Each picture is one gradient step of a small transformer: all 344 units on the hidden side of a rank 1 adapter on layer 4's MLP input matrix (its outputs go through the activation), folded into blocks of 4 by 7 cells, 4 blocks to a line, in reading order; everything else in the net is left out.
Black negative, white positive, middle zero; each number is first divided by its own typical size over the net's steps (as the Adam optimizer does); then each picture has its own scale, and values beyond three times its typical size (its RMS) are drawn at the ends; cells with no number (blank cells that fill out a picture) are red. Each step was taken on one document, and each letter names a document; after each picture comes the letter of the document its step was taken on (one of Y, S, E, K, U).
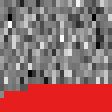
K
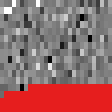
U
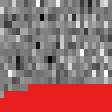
U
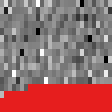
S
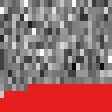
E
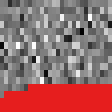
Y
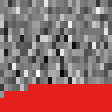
Y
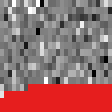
S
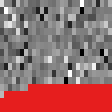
U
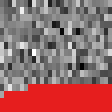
Y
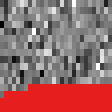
E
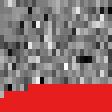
Y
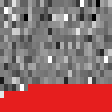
S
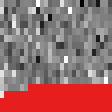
U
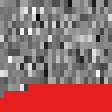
K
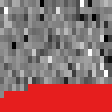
S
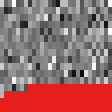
U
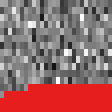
E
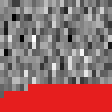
Y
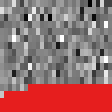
U
